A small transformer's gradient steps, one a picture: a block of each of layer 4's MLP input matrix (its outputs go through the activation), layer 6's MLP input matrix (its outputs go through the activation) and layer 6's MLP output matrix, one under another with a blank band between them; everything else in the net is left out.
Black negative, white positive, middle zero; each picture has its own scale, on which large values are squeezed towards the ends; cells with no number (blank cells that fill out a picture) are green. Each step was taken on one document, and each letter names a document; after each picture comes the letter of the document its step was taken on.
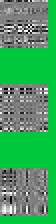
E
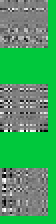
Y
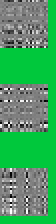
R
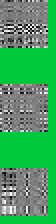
E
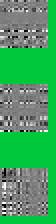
Y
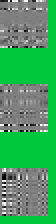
Y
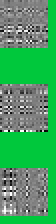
E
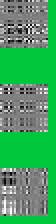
E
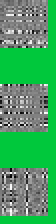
R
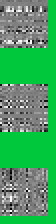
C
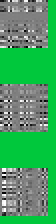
Y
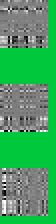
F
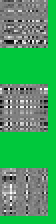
R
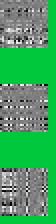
C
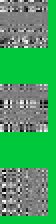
Y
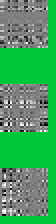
F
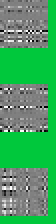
E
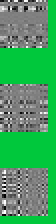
Y
